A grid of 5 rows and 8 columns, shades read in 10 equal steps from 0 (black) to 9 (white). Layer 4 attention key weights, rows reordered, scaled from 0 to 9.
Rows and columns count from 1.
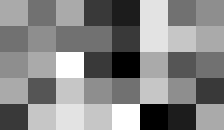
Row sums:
36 40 35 39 40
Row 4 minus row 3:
1 -3 -2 3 4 1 2 -2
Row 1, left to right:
6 4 6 2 1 8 4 5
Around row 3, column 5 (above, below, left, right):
2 4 2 6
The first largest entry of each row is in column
6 6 3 3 5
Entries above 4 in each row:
4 4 4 5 5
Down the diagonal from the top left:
6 5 9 5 9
